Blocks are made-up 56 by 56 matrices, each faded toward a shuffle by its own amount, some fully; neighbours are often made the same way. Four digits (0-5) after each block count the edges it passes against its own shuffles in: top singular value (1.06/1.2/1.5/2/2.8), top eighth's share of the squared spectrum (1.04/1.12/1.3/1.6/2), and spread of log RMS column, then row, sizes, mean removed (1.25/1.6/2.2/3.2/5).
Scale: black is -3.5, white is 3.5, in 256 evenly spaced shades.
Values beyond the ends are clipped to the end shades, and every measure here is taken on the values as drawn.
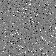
0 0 0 0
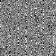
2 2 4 0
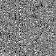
1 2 3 0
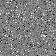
1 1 0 0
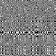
4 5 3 3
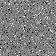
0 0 0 0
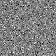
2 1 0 0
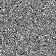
1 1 0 0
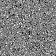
1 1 0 0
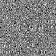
3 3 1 1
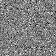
1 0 0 0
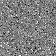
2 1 0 0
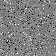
0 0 0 0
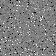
0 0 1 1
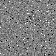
2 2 0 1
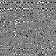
4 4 1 2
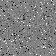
1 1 0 0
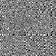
4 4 2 2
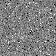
2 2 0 0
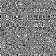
4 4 2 2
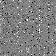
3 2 1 0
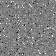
1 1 0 0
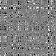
4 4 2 2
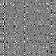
4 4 3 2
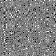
4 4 2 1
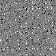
3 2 1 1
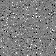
3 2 1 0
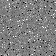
0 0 0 0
